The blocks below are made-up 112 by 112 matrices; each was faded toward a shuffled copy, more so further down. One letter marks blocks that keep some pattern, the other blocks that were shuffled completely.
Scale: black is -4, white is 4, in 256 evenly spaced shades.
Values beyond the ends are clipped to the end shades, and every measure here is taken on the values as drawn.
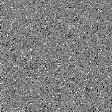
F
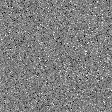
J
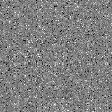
F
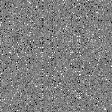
F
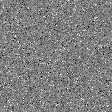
J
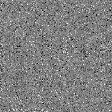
F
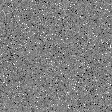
J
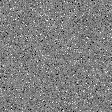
J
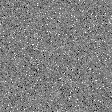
J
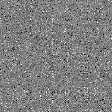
F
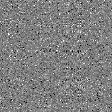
F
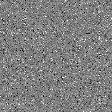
F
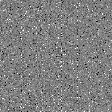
F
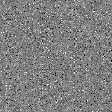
F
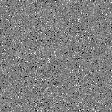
F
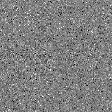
F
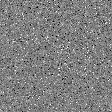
J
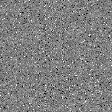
F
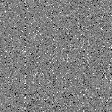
F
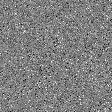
J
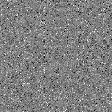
F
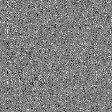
F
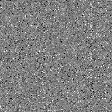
F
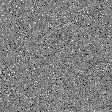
J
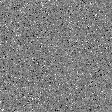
J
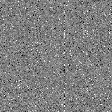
F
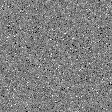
J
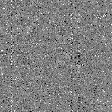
F
